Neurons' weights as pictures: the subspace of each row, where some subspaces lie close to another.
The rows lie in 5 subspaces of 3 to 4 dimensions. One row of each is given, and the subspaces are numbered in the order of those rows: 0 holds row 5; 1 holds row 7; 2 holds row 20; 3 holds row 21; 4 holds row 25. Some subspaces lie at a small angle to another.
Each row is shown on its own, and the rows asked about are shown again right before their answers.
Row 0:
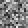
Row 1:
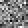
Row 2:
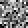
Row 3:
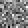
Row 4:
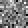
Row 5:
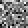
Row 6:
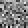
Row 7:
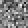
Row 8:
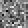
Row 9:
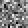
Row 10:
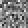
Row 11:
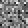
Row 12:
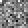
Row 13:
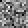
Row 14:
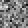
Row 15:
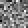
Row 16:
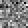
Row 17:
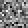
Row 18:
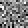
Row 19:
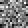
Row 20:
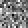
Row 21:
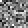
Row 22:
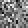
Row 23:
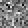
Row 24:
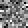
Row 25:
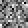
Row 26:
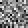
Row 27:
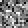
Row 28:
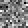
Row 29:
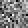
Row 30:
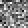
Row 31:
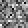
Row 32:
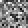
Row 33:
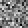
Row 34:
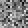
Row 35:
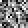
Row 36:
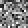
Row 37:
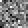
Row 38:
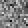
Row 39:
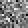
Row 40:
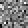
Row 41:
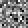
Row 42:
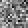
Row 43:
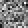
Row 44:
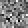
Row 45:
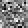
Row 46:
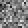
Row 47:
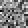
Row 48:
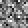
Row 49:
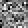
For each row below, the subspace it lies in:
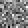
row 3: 0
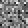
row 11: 2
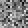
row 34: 3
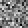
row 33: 3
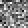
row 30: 4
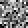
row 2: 1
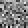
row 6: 0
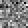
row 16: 1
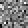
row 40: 4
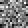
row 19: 1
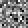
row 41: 2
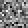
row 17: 3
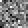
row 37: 3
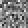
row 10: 2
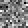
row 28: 1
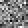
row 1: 0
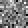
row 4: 1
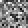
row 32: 0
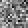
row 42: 3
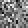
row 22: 2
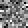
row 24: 1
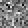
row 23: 3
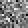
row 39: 2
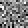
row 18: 0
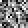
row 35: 4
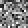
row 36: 0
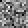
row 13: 3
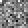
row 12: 1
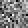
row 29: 2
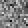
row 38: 2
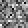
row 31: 4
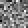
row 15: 4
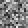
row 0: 1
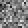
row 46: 3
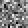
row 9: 0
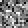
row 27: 3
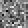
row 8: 3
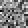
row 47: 1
